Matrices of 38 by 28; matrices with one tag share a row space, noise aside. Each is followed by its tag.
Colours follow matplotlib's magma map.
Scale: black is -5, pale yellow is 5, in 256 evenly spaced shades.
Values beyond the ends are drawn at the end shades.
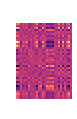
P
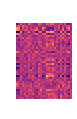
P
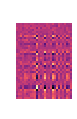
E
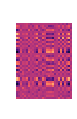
P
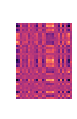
P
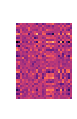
P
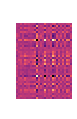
E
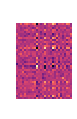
E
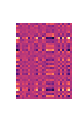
P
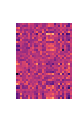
P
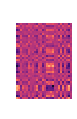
P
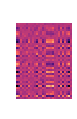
P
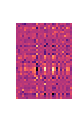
E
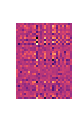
E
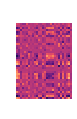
P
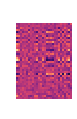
P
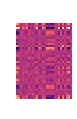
P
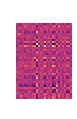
E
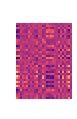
P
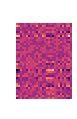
P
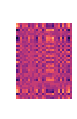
P
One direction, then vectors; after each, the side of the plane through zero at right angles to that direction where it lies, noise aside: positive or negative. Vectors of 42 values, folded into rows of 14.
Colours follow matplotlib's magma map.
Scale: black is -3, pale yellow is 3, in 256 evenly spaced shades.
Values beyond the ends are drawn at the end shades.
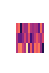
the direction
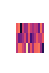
positive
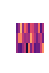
negative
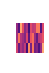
negative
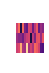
positive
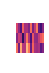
positive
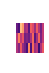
negative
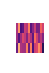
positive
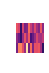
positive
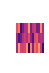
positive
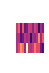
positive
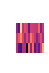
negative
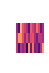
negative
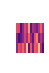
positive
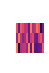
negative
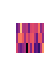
negative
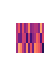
positive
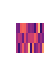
negative
